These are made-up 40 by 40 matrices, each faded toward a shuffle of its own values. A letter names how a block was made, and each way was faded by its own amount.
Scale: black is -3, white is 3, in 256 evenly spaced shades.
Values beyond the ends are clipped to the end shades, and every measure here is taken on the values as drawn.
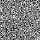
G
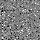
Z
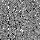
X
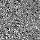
G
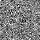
G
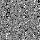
G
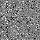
Z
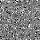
Z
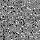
Z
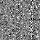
G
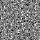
G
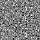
G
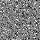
X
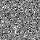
G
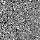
X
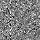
G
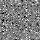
X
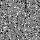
X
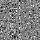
G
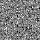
G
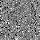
X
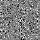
X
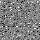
Z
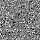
Z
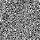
G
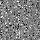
X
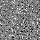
X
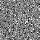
X
